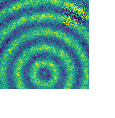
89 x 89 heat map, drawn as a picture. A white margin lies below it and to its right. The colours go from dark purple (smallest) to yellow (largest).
There is no overall slope. Concentric rings centre on the bottom middle. The texture is blotchy. The top right is the roughest part. In the top right lies a patch that is rougher than the rest.
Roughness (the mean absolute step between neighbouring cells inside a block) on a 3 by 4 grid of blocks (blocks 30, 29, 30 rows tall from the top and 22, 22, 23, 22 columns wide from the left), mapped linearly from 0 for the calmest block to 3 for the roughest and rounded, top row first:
0013 | 0000 | 0000
